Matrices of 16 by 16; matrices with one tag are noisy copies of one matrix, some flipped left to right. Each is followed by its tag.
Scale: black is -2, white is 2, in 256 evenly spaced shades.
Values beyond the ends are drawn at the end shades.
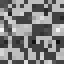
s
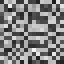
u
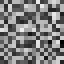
u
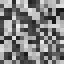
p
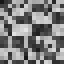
s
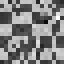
s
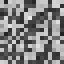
p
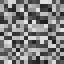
u
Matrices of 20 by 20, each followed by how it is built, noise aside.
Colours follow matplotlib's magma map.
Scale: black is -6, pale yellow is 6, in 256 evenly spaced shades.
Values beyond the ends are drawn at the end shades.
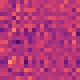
low rank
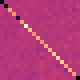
diagonal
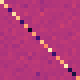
diagonal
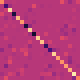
diagonal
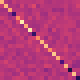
diagonal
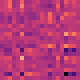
low rank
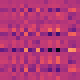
low rank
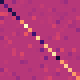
diagonal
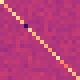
diagonal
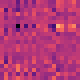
low rank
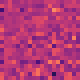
low rank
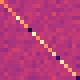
diagonal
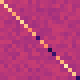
diagonal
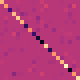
diagonal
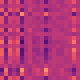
low rank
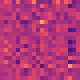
low rank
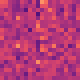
low rank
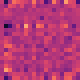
low rank
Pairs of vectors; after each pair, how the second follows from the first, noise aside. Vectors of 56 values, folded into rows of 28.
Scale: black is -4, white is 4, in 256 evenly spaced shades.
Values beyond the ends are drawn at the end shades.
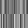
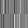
partly zeroed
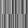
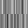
sign-scrambled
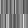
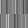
partly zeroed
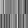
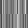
sign-scrambled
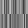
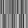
reversed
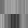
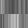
negated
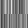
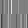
partly zeroed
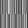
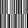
scaled up
